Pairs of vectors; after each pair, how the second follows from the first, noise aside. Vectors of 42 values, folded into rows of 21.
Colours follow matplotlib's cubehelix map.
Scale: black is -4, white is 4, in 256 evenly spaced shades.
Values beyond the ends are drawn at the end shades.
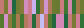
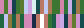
scaled up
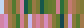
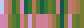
copied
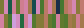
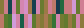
copied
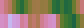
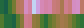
wrapped around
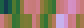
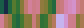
copied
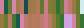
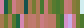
copied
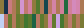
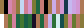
scaled up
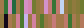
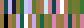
scaled up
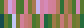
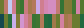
copied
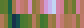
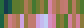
wrapped around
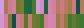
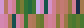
copied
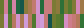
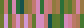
copied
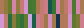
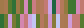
sign-scrambled
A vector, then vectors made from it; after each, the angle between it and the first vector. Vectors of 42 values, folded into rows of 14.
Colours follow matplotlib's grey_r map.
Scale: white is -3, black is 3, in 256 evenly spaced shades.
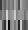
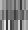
nearly opposite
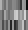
orthogonal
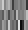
partly opposed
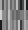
partly opposed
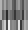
nearly opposite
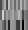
partly aligned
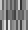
nearly opposite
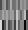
partly aligned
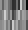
orthogonal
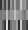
nearly parallel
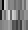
orthogonal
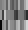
partly opposed
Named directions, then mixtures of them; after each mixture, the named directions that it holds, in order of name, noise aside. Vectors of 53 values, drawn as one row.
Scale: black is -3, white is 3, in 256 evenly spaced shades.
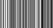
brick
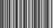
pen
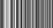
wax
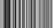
wax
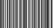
brick, pen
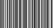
brick, pen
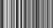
pen, wax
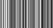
brick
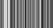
brick, wax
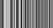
wax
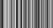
pen, wax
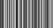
pen, wax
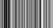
brick, wax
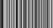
pen, wax
